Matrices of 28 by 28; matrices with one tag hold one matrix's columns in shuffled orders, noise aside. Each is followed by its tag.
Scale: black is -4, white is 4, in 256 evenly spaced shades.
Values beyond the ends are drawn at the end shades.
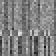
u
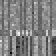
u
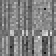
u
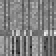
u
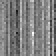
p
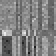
u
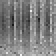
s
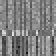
u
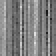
p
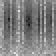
s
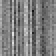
p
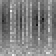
s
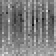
s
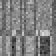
u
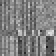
u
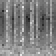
s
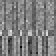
u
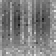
s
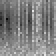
s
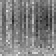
s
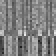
u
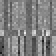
u
